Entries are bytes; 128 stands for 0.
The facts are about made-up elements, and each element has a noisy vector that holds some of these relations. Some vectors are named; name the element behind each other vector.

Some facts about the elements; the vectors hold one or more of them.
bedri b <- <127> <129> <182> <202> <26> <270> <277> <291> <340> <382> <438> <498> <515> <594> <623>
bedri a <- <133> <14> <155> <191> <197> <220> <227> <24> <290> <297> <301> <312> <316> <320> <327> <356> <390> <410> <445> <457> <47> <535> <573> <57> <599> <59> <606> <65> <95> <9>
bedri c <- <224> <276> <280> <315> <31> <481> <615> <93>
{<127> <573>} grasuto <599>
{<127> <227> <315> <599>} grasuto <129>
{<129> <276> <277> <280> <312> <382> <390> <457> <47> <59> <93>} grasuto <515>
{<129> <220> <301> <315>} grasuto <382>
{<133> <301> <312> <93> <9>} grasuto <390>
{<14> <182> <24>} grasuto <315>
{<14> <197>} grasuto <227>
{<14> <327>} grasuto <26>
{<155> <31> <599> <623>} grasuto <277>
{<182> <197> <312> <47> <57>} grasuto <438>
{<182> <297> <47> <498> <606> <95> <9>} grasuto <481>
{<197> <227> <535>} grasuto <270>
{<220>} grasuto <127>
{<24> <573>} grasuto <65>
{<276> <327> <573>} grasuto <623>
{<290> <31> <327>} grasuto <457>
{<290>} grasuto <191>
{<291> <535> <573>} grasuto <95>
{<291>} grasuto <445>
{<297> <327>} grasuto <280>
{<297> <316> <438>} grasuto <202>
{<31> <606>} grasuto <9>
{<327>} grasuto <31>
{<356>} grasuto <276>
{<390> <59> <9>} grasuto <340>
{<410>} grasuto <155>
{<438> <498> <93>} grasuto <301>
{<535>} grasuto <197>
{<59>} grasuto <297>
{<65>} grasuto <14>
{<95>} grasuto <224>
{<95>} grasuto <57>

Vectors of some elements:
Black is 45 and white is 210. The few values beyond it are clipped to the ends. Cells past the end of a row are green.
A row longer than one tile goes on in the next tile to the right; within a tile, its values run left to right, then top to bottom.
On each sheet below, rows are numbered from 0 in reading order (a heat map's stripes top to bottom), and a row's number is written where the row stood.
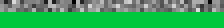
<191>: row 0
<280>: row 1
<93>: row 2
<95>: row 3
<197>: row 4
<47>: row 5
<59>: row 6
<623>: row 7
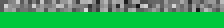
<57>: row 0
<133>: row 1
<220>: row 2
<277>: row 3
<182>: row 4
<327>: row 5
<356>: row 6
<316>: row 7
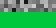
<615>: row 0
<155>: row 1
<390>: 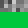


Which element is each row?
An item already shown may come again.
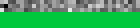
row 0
<515>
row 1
<9>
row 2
<65>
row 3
<445>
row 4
<59>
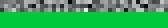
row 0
<297>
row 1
<438>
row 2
<498>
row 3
<515>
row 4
<615>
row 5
<340>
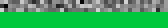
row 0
<340>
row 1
<290>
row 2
<481>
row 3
<24>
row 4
<133>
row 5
<301>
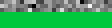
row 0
<220>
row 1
<515>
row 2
<224>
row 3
<573>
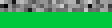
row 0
<202>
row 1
<316>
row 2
<599>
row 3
<129>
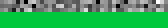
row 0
<276>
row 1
<382>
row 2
<327>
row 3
<623>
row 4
<26>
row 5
<270>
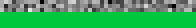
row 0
<127>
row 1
<291>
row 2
<227>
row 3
<315>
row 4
<457>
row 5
<312>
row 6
<340>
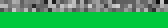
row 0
<14>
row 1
<280>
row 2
<445>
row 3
<606>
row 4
<327>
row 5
<31>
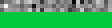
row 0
<535>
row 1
<594>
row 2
<93>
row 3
<320>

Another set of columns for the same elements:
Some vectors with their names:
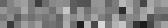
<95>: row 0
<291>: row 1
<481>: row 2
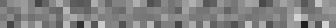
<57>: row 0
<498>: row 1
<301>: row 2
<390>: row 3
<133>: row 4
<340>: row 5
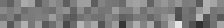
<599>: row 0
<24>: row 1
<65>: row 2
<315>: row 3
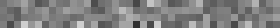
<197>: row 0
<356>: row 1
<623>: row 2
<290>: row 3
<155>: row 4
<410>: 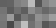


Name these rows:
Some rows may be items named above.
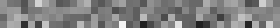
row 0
<277>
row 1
<290>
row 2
<93>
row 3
<31>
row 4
<202>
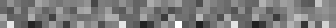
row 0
<31>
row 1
<320>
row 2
<31>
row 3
<93>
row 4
<31>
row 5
<438>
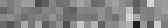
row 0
<133>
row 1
<227>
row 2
<515>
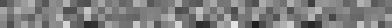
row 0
<191>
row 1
<615>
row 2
<220>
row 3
<615>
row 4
<280>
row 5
<224>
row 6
<220>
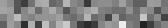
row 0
<594>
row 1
<224>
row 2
<276>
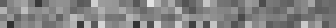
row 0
<445>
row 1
<270>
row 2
<26>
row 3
<127>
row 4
<573>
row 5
<327>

